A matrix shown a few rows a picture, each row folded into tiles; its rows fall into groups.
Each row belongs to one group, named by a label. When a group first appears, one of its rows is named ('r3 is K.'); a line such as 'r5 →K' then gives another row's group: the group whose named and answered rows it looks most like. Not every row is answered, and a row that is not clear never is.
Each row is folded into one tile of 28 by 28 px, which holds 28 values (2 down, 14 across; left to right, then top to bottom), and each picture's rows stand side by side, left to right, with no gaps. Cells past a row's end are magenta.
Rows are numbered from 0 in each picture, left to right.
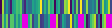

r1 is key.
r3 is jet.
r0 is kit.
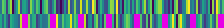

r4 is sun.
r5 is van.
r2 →jet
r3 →van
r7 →sun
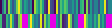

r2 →sun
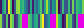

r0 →van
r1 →jet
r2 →sun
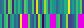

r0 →van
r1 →van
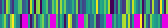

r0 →kit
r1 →van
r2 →sun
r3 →key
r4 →kit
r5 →sun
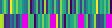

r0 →key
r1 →sun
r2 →sun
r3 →key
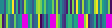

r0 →jet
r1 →key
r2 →sun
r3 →key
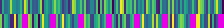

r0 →jet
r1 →jet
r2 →van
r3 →sun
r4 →van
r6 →sun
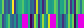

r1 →jet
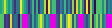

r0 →key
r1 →sun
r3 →kit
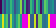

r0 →kit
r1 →van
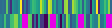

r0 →kit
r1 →key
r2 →van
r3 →jet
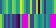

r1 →jet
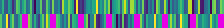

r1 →jet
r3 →key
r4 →key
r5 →jet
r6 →kit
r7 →jet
